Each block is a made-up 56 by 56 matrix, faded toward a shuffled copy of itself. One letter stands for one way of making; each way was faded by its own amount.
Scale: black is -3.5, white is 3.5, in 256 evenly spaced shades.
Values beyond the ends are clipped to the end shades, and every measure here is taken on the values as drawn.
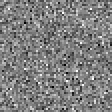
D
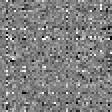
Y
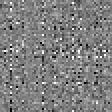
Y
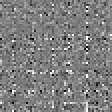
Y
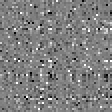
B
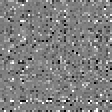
B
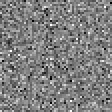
D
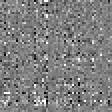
Y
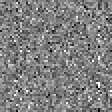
D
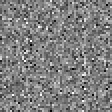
D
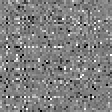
B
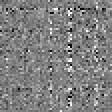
Y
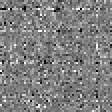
Y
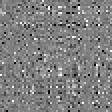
B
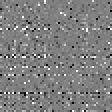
B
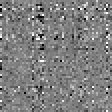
Y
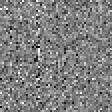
D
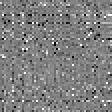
B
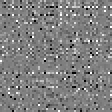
B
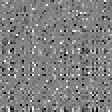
B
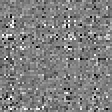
Y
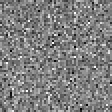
D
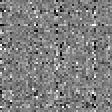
Y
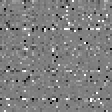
B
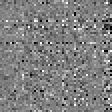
Y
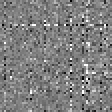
Y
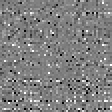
B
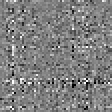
Y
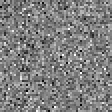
D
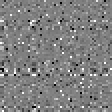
B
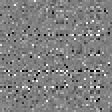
B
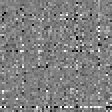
Y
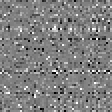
B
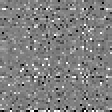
B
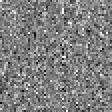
D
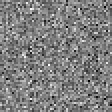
D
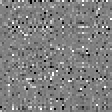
B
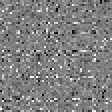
B
